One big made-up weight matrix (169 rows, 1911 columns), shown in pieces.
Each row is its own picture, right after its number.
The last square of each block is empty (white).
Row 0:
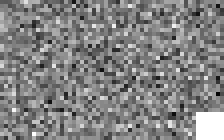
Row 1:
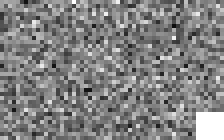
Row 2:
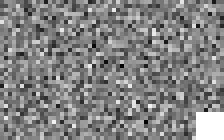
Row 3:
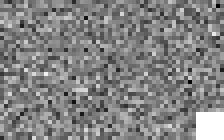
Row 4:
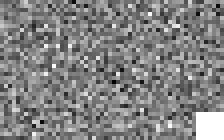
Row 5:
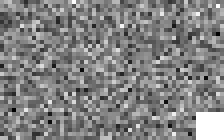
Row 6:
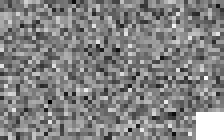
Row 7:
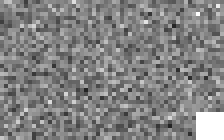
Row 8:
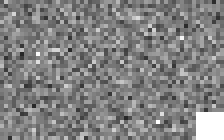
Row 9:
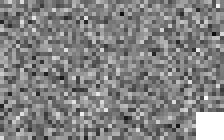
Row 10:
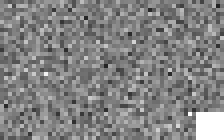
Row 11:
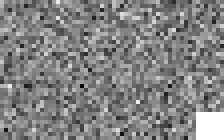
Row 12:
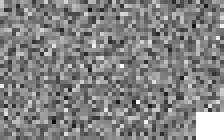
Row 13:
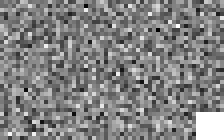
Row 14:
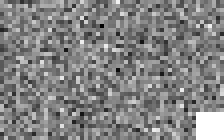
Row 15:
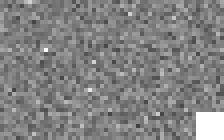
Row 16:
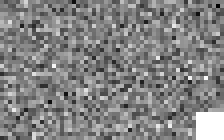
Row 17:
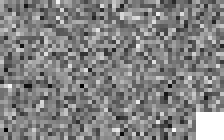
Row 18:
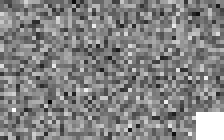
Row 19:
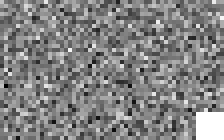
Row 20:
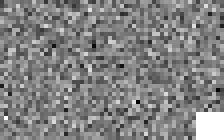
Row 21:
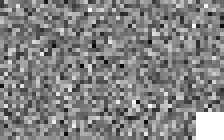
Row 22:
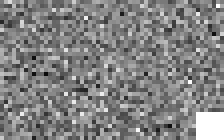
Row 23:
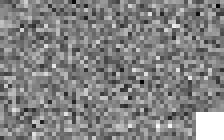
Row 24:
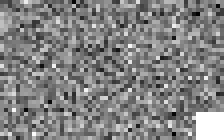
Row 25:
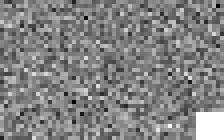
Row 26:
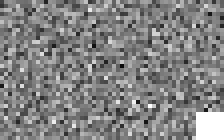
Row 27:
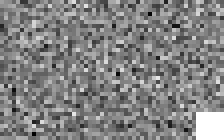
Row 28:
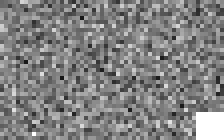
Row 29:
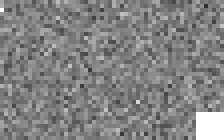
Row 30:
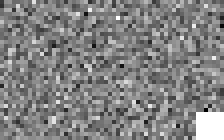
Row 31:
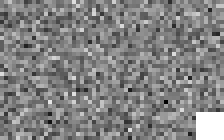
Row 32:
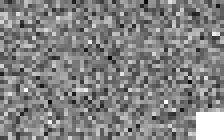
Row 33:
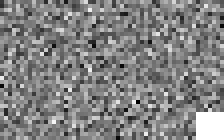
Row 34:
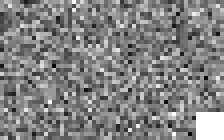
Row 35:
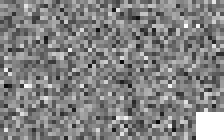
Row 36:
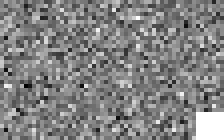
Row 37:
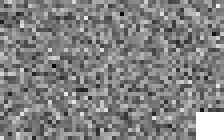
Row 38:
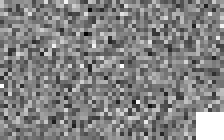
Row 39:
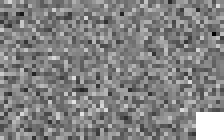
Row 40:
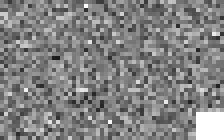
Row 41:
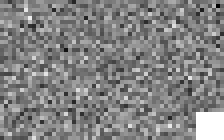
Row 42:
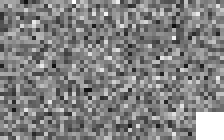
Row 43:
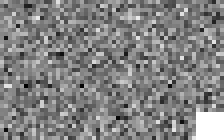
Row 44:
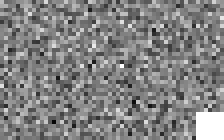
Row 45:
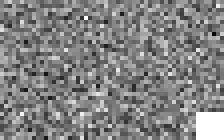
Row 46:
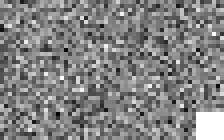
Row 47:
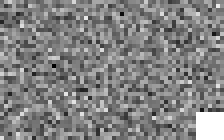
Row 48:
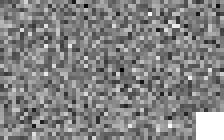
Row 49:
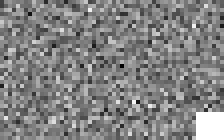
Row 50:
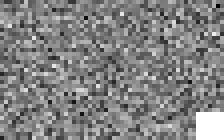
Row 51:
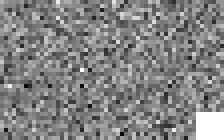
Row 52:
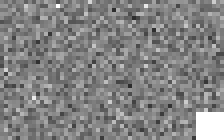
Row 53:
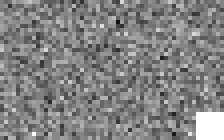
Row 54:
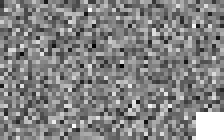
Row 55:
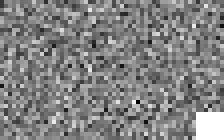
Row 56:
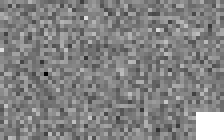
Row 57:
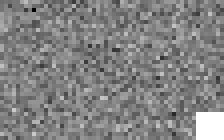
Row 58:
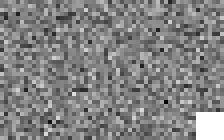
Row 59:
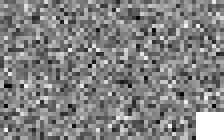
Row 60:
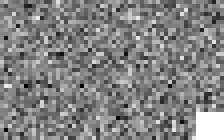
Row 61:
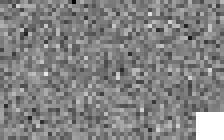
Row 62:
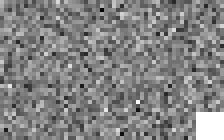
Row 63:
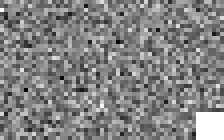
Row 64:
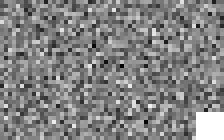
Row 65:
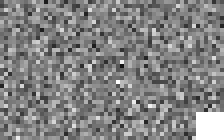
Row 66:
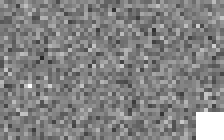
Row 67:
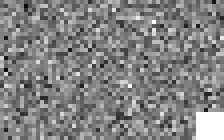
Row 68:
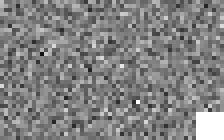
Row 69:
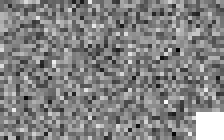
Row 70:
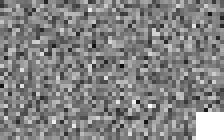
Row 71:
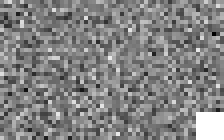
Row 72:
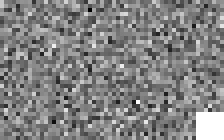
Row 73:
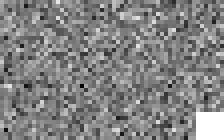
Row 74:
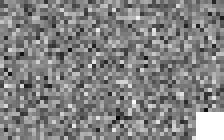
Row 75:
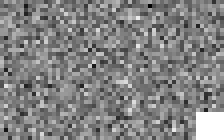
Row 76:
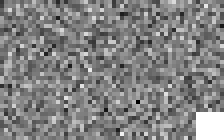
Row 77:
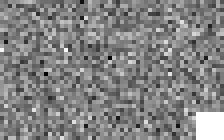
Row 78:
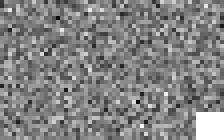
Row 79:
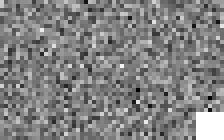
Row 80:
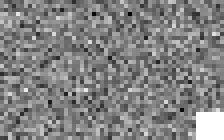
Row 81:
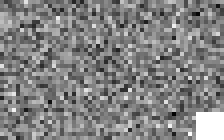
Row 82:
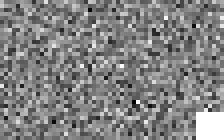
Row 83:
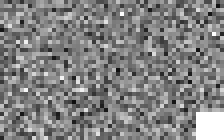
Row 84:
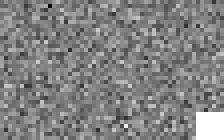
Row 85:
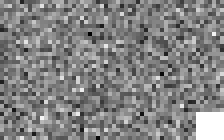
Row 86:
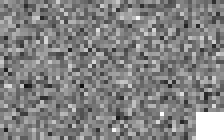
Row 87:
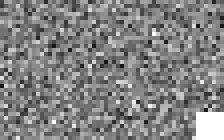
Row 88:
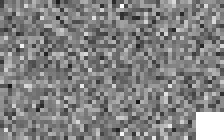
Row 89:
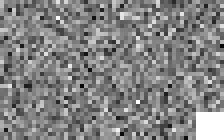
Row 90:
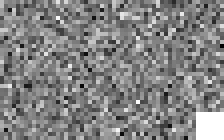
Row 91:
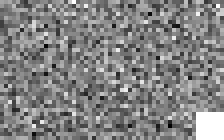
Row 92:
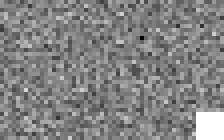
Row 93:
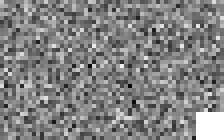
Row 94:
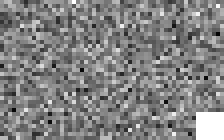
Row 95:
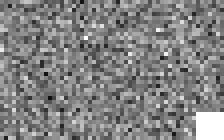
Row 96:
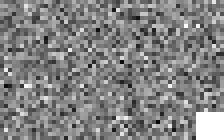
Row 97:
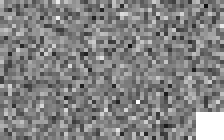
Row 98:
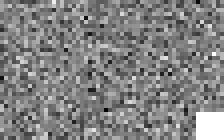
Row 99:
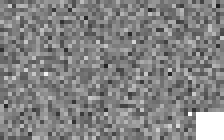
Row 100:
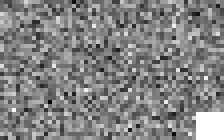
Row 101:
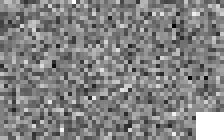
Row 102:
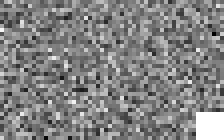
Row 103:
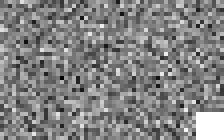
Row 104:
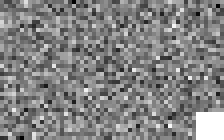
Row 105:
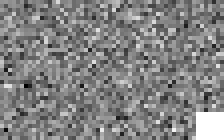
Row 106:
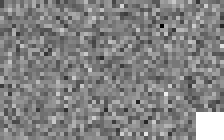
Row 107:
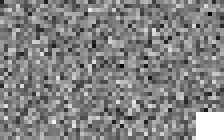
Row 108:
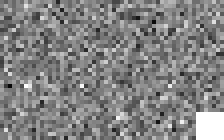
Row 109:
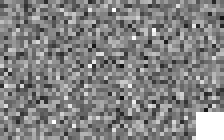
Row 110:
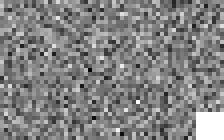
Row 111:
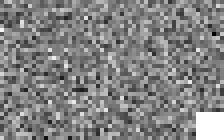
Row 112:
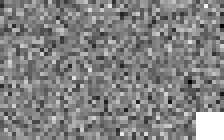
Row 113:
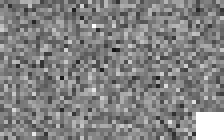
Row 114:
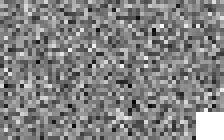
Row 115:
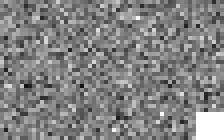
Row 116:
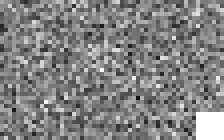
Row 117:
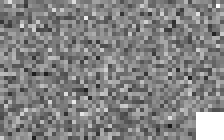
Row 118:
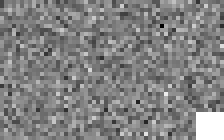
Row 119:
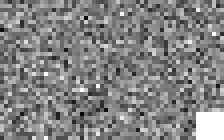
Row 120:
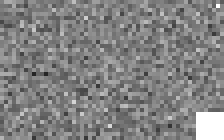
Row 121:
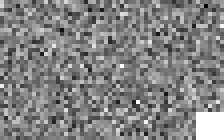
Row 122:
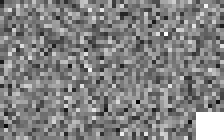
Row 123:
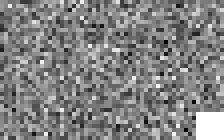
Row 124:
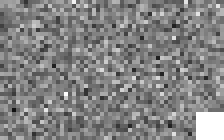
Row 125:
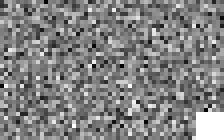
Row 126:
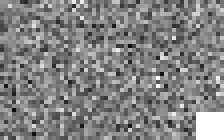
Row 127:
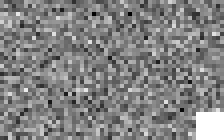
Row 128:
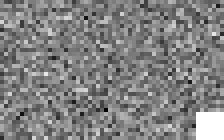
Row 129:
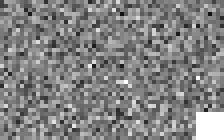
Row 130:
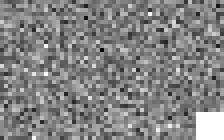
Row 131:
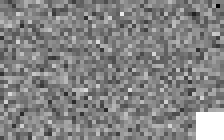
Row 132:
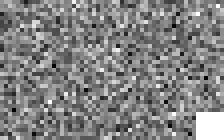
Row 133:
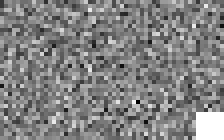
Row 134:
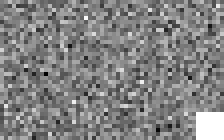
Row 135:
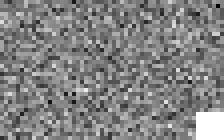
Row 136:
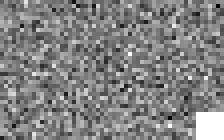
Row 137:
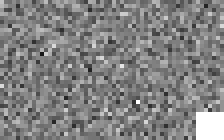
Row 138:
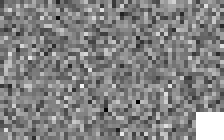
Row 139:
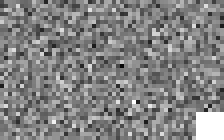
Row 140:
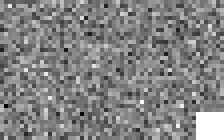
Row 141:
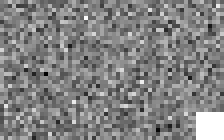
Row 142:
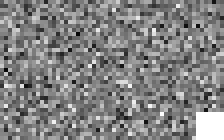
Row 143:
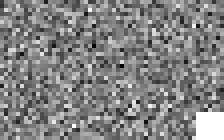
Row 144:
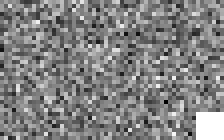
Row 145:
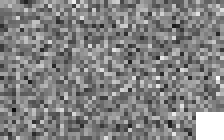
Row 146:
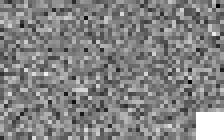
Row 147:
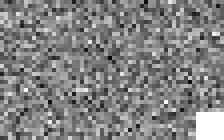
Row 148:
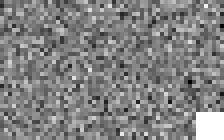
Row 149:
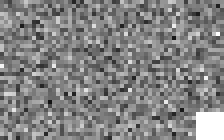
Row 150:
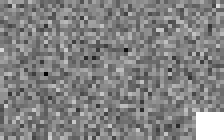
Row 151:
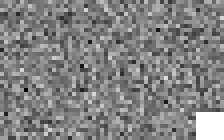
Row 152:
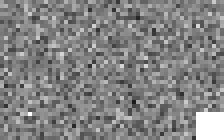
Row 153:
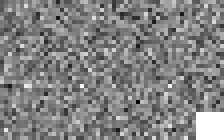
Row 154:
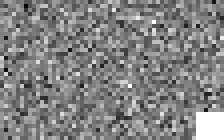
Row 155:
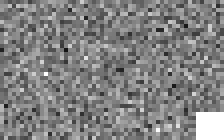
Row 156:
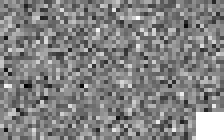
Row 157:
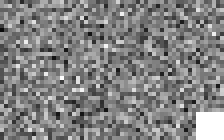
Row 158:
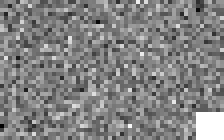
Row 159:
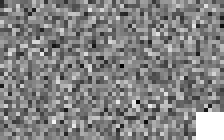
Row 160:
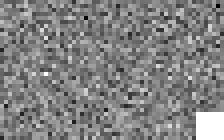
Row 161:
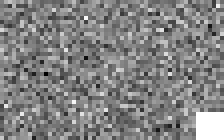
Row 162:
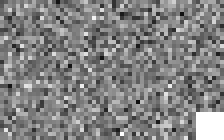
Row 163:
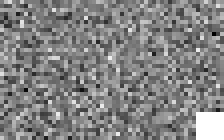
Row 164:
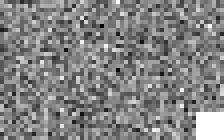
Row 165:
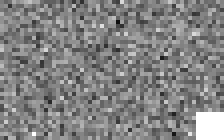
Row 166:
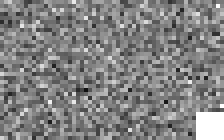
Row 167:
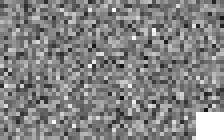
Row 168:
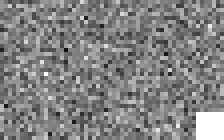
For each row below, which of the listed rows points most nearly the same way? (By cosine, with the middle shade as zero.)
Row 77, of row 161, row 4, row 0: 161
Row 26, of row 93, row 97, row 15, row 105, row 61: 105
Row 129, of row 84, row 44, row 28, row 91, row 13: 84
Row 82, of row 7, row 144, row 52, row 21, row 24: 52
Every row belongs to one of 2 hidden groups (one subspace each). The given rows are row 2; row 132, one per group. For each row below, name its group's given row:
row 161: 132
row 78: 2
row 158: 132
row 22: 132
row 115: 2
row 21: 2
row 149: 132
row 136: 132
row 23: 132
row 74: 2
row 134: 132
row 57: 132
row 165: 132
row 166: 132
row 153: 2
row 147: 132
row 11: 2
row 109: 2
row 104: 132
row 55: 2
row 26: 2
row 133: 2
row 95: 132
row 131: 132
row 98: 132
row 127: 132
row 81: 132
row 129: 2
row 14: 132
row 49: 2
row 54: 2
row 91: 132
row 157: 132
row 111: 132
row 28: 132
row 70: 2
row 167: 2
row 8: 2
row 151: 132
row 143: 2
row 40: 132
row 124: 132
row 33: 2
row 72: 2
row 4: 132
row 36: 2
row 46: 132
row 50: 132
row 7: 132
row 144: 132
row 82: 2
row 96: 2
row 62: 2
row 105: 2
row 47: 132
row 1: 132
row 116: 132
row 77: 132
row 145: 132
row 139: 2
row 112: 2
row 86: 2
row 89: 2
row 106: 2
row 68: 2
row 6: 132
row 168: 132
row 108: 2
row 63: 132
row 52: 2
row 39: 132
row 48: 132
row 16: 132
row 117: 132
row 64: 2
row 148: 2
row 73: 2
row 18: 132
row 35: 2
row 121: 2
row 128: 132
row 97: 2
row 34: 132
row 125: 2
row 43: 2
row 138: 2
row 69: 132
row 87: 2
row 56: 132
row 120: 132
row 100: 132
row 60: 2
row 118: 2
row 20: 2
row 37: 132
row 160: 132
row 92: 132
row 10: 132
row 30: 2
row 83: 132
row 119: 132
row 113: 132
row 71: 132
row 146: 132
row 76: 2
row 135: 132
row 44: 2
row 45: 132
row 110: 2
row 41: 132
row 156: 2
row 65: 2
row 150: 132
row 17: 2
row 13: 132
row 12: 2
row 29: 2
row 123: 132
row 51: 2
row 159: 2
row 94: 132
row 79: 2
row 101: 132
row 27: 132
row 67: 2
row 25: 132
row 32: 132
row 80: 132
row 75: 2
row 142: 2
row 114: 2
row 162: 2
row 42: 132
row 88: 2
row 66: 2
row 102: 132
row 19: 2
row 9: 132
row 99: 132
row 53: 132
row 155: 132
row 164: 132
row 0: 132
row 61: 132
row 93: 2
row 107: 2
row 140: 132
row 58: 132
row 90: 2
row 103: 132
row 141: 132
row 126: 132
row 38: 2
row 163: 132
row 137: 2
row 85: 132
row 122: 2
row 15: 132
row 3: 132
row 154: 2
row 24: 132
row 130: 132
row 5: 132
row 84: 2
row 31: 132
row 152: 2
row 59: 2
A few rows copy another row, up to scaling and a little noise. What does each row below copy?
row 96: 35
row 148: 112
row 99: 10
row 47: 37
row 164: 14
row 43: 60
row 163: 71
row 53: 165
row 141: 134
